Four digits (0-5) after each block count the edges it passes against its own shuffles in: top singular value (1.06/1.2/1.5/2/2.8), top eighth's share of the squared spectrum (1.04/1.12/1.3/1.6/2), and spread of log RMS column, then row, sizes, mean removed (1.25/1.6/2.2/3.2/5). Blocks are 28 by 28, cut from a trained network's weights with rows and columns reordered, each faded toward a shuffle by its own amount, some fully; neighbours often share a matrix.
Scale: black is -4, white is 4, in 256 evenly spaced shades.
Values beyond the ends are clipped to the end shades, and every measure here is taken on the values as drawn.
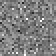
1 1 0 0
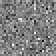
2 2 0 0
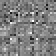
3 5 2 2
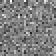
2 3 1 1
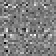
3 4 2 2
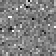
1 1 0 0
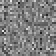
2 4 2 0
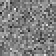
0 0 0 0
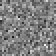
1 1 0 0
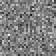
1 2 0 0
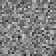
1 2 0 0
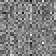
3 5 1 1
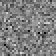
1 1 0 0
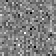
0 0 0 0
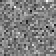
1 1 0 0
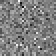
2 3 1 0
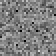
1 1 0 0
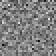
3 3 0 1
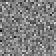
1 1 0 0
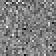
2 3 1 0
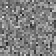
1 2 1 0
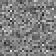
2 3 0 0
